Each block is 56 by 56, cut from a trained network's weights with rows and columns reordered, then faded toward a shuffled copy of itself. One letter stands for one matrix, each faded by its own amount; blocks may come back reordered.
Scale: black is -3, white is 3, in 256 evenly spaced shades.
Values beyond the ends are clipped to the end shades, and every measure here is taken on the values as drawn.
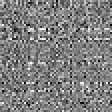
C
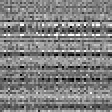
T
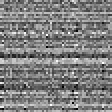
T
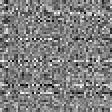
C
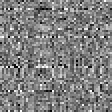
C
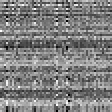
T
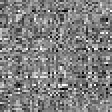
C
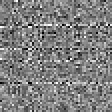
C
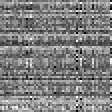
T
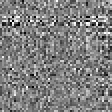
C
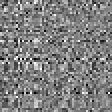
C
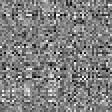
C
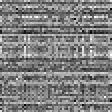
T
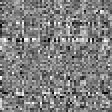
C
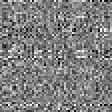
C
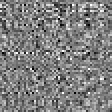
C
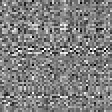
C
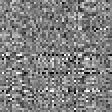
C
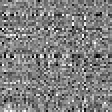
C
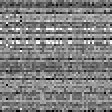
T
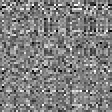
C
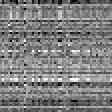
T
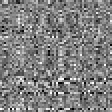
C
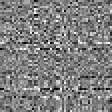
C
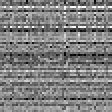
T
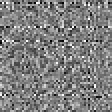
C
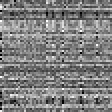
T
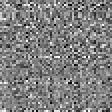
C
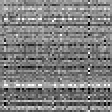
T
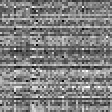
T
